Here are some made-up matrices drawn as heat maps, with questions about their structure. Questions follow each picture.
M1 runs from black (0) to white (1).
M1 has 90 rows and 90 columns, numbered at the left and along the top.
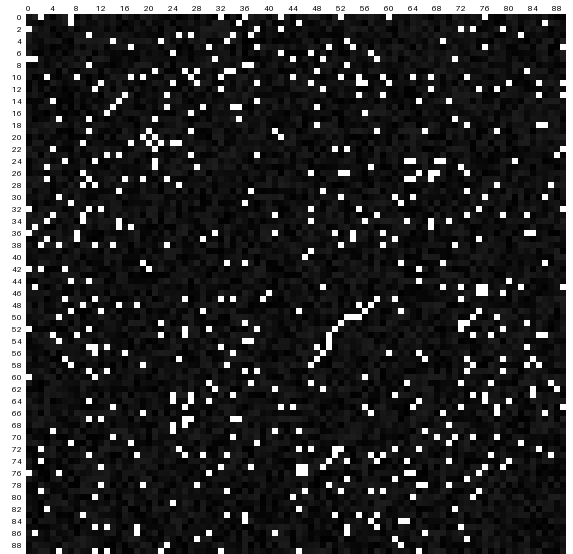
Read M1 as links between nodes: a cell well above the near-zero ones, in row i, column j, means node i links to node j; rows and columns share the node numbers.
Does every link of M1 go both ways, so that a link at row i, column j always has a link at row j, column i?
yes
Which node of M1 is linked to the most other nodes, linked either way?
node 10
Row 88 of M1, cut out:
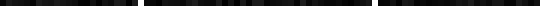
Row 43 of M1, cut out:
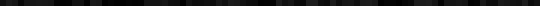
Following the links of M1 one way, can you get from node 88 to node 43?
no
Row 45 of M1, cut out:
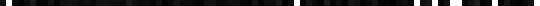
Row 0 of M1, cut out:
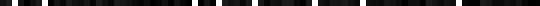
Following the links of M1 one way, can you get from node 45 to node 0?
yes
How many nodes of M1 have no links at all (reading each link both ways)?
1
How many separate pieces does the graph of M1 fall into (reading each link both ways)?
2
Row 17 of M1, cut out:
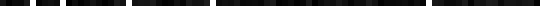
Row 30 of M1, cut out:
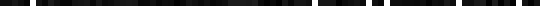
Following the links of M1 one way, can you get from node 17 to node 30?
yes
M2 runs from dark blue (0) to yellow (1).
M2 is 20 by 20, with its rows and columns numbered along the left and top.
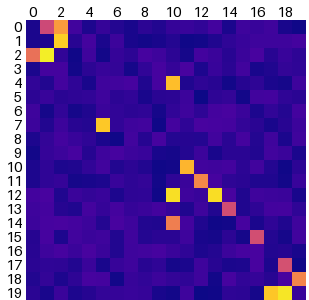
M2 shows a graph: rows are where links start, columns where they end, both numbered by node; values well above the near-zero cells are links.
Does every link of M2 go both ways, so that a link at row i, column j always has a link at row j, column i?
no
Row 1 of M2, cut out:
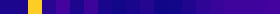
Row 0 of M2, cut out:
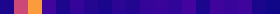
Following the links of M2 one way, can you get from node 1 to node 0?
yes
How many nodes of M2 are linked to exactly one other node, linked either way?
5
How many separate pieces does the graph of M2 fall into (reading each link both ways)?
9
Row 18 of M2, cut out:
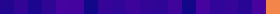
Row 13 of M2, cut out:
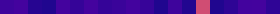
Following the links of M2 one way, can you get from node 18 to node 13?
no
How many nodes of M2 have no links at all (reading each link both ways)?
4
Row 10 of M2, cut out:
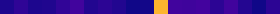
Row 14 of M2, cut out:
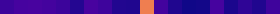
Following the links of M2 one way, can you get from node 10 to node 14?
yes
